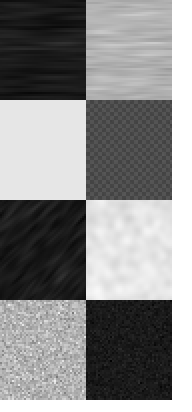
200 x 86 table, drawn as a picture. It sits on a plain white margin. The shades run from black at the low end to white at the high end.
The table splits into 4 rows of 2 panels. Panel 1,1: very low, streaked across, faint in contrast. Panel 1,2: high, streaked across, faint in contrast. Panel 2,1: very high, flat. Panel 2,2: low, checkered, faint in contrast. Panel 3,1: very low, slanting up to the right, faint in contrast. Panel 3,2: very high, blotchy, faint in contrast. Panel 4,1: high, fine-grained. Panel 4,2: very low, fine-grained, faint in contrast.
